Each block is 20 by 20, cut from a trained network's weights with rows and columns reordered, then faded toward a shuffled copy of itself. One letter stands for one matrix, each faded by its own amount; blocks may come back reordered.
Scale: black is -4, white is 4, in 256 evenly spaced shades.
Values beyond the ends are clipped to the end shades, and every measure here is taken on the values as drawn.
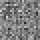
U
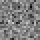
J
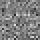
J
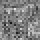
J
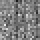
U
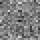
J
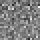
J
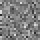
J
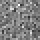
U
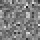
J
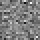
J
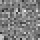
J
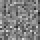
U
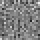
J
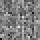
U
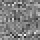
J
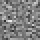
J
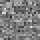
J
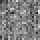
U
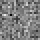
U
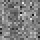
U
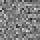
J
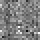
U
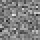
J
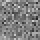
J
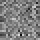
J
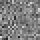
J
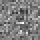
J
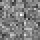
J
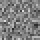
J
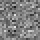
J
